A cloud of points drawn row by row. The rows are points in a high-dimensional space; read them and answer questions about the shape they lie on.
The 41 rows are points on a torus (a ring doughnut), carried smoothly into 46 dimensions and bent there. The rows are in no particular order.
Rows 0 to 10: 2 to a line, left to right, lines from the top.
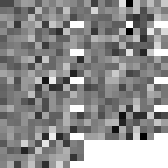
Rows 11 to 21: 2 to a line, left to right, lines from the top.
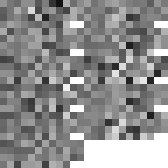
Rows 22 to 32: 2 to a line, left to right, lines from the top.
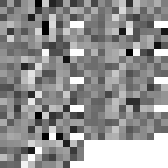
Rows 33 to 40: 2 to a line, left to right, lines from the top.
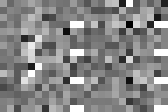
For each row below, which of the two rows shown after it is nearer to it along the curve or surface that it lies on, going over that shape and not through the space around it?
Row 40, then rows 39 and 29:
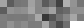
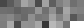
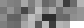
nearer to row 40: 29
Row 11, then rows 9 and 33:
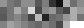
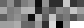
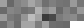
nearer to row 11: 33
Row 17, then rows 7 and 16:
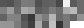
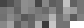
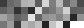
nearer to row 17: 7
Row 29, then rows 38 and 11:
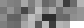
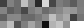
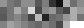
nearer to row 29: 11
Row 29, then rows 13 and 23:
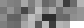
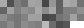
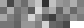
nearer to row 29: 13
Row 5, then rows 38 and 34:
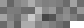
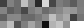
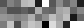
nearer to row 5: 38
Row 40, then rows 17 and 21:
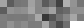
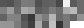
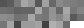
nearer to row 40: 17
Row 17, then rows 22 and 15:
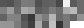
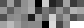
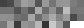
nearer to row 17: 15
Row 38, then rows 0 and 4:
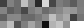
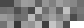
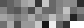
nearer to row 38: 0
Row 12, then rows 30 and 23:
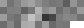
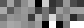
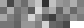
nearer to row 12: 23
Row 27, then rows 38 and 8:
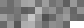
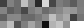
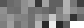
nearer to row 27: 38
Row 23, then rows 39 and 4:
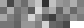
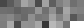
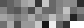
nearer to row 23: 39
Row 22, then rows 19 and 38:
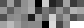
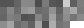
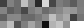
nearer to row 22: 38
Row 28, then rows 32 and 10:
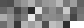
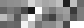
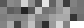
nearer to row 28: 32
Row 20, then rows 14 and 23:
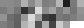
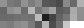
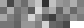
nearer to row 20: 14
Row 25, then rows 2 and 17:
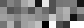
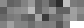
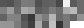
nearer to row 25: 17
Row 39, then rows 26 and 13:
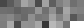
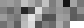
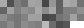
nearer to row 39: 26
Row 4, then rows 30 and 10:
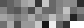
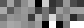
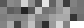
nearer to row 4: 30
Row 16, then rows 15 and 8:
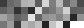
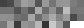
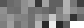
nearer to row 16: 15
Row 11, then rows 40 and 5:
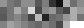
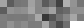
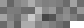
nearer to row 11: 40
